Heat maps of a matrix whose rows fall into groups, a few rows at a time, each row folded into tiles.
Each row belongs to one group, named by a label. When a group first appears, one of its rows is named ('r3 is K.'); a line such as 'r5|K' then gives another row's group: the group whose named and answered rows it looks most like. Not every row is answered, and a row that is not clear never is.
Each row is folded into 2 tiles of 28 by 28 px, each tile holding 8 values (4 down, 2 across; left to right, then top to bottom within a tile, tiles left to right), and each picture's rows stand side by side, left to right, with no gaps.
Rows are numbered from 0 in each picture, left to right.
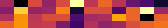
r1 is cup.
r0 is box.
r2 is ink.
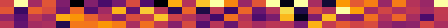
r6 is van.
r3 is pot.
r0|cup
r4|pot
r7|pot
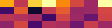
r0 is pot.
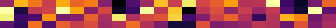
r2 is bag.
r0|cup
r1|van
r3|cup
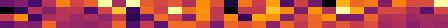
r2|cup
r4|bag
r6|van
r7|pot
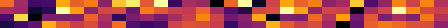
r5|van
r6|cup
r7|van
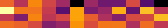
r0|van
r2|ink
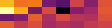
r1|bag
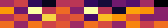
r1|ink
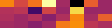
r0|pot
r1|box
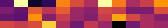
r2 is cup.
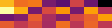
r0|van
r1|ink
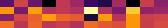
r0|ink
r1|ink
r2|box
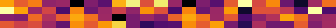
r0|van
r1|box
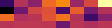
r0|bag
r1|pot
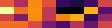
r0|van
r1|bag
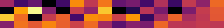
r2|bag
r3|bag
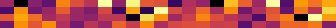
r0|box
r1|pot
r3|ink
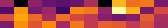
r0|box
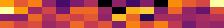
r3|pot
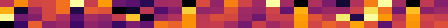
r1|cup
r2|bag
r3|box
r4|pot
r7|box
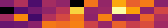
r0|bag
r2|van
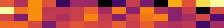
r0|van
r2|ink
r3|pot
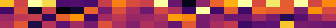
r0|pot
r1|bag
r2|pot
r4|cup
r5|cup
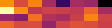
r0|van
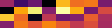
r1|van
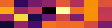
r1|van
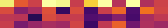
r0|pot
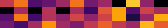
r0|bag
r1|bag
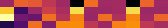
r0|cup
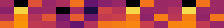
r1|bag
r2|box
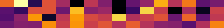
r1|box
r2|bag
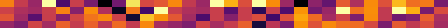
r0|pot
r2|bag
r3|pot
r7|van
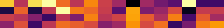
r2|box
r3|cup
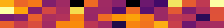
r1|box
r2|box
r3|pot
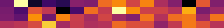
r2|van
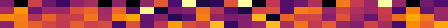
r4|cup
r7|box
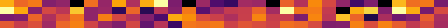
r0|van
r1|box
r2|pot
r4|ink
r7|van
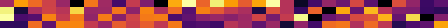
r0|cup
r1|box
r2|ink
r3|cup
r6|ink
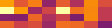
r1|van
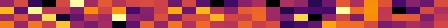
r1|cup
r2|cup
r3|ink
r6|van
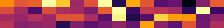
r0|pot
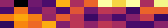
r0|box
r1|pot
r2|cup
